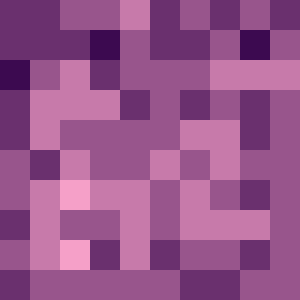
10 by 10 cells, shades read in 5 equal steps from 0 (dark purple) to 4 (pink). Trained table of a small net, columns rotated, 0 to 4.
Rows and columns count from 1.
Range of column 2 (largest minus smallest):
2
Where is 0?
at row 2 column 4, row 2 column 9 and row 3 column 1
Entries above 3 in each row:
0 0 0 0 0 0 1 0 1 0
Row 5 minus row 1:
0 2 0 0 -1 1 1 2 -1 1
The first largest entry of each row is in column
5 5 3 2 2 3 3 2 3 2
